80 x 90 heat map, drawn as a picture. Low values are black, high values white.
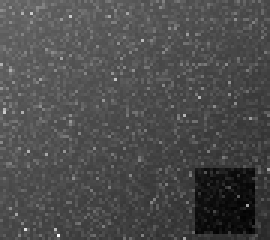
No regular stripes run through it. In the bottom right lies a patch that is lower than the rest. The top left is the ninth with the highest average. Values rise toward the top left. The bottom right is the ninth with the lowest average. Overall the values sit about 30% of the way up the scale.
